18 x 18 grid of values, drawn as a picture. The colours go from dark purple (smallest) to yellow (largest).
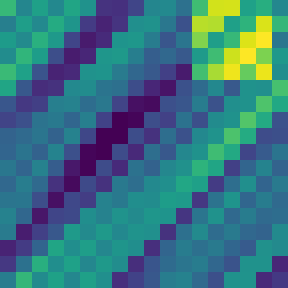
Ninth with the lowest average: centre. Odd patch: higher, in the top right. Mirror symmetry: none. Grain: diagonal, up to the right. Ninth with the highest average: top right.
